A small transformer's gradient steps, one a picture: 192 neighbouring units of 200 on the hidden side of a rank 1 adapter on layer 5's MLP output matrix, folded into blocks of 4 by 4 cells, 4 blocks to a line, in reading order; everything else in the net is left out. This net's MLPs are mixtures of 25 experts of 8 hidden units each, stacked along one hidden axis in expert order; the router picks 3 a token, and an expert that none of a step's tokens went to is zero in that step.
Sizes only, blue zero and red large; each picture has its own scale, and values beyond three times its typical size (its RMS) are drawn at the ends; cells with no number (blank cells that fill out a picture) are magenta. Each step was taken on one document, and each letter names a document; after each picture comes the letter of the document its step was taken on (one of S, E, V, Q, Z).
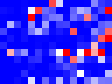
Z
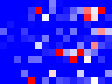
Z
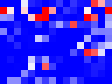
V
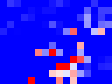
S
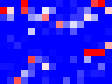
V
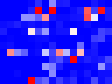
Z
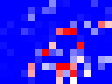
S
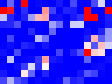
V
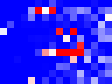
Z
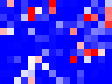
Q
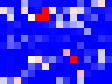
V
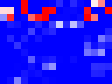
V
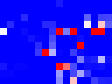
S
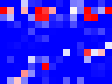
V
